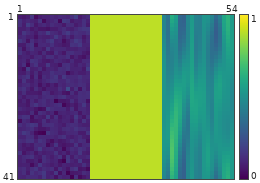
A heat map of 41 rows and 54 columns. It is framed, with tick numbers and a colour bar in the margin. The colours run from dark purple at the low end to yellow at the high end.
It is made of 1 by 3 panels. Panel 1,1: very low, fine-grained, faint in contrast. Panel 1,2: very high, flat. Panel 1,3: middling, streaked downward.
